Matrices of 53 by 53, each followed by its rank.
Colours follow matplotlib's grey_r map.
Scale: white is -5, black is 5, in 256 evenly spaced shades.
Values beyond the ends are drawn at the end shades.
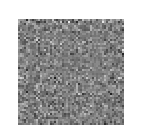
ten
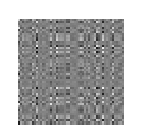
two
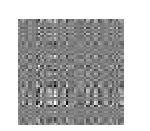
two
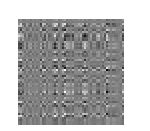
two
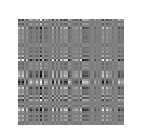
one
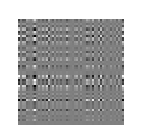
one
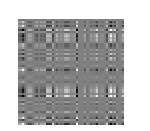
one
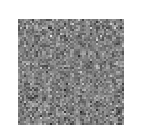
ten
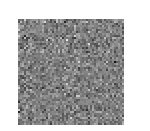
ten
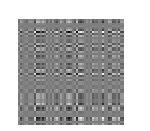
one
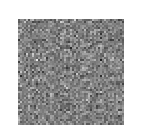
ten
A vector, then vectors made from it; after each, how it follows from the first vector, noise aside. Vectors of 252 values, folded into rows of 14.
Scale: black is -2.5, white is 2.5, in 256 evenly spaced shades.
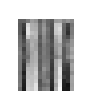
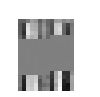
partly zeroed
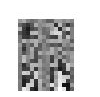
sign-scrambled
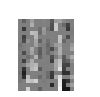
partly zeroed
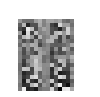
sign-scrambled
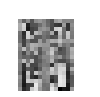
sign-scrambled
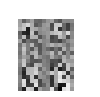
sign-scrambled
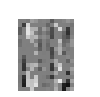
partly zeroed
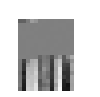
partly zeroed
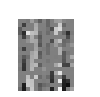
partly zeroed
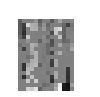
partly zeroed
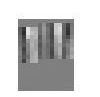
partly zeroed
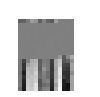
partly zeroed
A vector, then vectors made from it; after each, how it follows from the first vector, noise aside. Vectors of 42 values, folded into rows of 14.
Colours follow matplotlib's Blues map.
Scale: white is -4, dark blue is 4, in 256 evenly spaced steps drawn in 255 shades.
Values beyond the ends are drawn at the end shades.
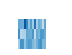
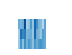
sign-scrambled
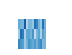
sign-scrambled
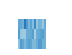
shrunk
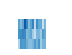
sign-scrambled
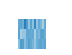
shrunk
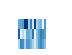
scaled up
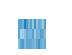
shrunk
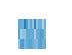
shrunk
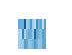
sign-scrambled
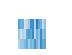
sign-scrambled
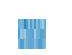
shrunk
